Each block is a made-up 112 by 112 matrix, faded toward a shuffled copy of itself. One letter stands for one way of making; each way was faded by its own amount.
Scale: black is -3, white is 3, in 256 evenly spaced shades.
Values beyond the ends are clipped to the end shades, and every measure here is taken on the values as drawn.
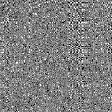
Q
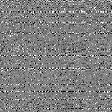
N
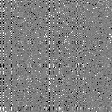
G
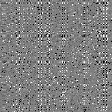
G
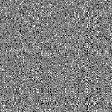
Q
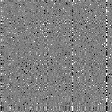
G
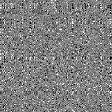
Q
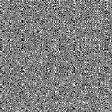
Q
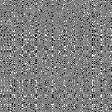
G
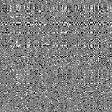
N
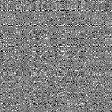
N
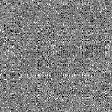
Q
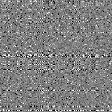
N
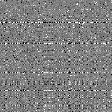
N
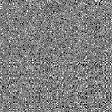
Q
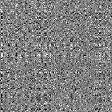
Q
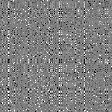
G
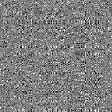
Q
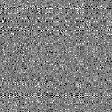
N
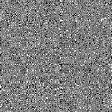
Q
